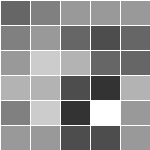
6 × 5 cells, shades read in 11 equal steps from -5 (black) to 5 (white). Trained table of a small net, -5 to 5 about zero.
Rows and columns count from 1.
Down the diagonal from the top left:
-1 1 2 -3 1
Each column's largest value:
2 3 2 5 2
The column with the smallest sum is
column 3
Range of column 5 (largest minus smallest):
3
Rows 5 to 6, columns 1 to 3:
0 3 -3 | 1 1 -2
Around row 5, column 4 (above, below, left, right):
-3 -2 -3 1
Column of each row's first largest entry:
3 2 2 1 4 1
